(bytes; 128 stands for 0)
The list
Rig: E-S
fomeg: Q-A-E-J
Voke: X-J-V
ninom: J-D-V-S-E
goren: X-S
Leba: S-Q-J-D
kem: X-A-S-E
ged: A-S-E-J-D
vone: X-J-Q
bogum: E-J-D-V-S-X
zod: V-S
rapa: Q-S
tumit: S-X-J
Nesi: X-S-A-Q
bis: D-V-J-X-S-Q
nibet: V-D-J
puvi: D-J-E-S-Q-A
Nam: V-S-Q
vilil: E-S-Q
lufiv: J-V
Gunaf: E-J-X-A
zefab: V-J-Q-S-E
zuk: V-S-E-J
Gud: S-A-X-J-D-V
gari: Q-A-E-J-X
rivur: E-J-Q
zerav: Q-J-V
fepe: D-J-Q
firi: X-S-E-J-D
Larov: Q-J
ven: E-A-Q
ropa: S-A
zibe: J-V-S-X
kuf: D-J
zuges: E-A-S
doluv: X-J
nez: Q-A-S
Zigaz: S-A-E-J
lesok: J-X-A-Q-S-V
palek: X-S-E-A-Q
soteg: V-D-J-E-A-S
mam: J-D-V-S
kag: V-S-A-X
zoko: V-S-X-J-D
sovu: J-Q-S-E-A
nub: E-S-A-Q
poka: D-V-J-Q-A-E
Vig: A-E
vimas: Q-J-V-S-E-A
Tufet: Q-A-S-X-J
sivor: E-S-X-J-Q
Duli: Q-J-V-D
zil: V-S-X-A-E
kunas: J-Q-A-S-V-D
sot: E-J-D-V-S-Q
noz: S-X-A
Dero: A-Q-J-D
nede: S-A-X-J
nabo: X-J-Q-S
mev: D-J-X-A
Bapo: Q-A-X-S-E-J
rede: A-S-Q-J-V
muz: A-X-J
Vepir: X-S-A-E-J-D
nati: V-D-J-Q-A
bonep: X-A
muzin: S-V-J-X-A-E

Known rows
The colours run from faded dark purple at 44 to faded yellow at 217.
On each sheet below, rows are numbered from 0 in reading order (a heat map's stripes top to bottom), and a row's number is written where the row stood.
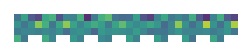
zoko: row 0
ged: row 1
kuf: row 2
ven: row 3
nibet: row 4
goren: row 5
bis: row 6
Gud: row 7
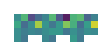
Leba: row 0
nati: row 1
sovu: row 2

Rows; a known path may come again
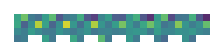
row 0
nez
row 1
nede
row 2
Gud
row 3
bogum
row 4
poka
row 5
Larov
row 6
Duli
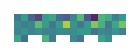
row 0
Voke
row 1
muzin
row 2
nati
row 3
zuges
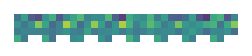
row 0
zoko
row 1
tumit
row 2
ropa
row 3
kunas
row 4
Rig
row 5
mam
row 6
nibet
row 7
ged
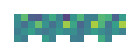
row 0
bonep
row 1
kag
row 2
rapa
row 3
Zigaz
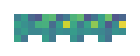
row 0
lufiv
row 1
sovu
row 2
fomeg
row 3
Tufet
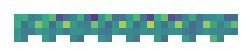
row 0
vilil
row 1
puvi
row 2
zerav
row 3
noz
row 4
rede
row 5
gari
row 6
goren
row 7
ninom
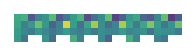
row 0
rivur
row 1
nabo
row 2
Vepir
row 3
vone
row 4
soteg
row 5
fepe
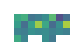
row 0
kem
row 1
Leba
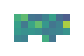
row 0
ven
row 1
zibe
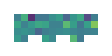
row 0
kuf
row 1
zod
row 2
firi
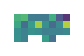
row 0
nub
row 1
bis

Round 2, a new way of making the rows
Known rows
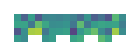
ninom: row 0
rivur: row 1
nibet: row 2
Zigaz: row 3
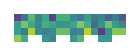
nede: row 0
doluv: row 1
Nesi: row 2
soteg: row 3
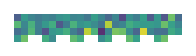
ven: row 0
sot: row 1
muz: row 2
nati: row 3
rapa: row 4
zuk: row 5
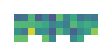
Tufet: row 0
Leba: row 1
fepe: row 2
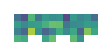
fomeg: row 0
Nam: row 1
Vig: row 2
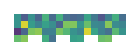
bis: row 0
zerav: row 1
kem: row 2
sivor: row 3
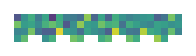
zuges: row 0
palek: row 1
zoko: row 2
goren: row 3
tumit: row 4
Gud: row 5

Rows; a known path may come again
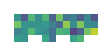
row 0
kunas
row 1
Duli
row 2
poka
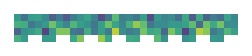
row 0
bogum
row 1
soteg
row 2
Rig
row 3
nede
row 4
zil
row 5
Vig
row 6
mam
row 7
Gunaf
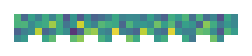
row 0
kuf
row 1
zod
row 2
bis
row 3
ropa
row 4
muz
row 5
bonep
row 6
zerav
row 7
Dero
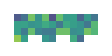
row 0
Gud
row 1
Voke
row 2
Larov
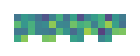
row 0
vilil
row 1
sivor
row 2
nabo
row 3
puvi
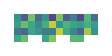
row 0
zuk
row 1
zibe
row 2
gari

